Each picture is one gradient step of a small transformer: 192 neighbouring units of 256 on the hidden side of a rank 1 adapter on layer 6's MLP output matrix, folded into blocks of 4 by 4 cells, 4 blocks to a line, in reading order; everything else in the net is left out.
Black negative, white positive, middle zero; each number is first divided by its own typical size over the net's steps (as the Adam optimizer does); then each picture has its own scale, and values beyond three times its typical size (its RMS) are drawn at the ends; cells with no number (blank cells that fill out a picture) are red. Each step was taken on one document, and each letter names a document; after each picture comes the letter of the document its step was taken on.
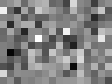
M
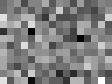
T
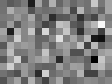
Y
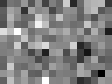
M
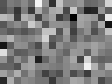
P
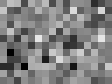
Y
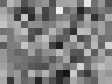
T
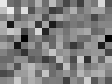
M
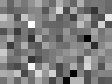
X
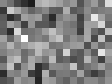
M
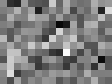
Y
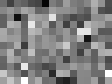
T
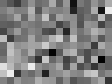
Y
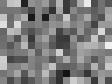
T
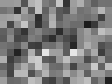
M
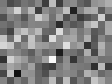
P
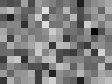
P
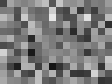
T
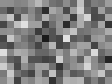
P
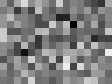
Y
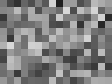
P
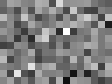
X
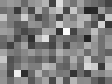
X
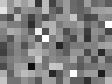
X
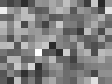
Y
